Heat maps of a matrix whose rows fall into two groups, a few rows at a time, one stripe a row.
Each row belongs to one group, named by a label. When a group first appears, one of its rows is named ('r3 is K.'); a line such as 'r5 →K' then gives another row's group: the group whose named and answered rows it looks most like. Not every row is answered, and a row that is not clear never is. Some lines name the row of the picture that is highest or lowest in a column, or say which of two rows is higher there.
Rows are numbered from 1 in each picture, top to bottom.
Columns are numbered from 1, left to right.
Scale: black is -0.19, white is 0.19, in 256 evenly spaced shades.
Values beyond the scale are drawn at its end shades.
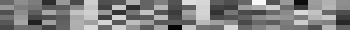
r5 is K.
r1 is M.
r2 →M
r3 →K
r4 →M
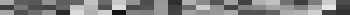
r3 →K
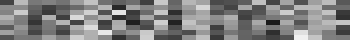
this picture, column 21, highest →3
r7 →K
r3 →M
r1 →M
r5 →M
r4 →K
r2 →K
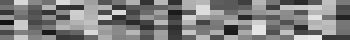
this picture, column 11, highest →4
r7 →M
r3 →M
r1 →M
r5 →M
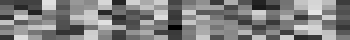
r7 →K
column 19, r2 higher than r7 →No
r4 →M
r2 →K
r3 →M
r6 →K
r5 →K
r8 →M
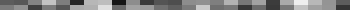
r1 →K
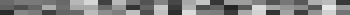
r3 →M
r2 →M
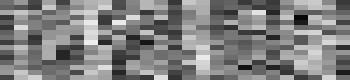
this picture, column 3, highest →16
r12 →K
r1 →K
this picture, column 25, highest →9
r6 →M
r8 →M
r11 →K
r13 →K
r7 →K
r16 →M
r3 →M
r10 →K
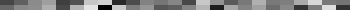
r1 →K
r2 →M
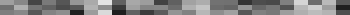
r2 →K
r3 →K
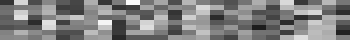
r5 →K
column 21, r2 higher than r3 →Yes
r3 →K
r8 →K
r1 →M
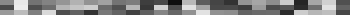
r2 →M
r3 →K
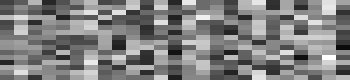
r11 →M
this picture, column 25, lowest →10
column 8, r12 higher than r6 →Yes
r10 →K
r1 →M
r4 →K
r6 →M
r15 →M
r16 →M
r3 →M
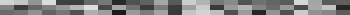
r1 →K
